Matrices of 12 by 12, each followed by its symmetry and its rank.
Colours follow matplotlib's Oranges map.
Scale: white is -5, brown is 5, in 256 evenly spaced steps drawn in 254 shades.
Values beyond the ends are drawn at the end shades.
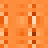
neither, rank one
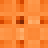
symmetric, rank one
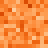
neither, full rank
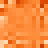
antisymmetric, rank two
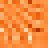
antisymmetric, rank two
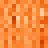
neither, rank two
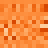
neither, rank two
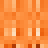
neither, rank one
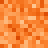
neither, full rank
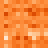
neither, rank two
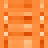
neither, rank one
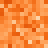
neither, full rank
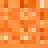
neither, rank two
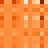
neither, rank one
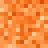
neither, full rank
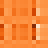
neither, rank one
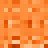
neither, rank two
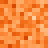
neither, full rank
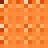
symmetric, rank one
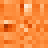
antisymmetric, rank two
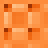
symmetric, rank one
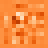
antisymmetric, rank two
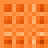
symmetric, rank one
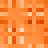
antisymmetric, rank two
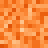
neither, full rank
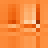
neither, rank one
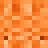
neither, rank two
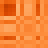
symmetric, rank one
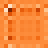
symmetric, rank one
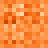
antisymmetric, rank two
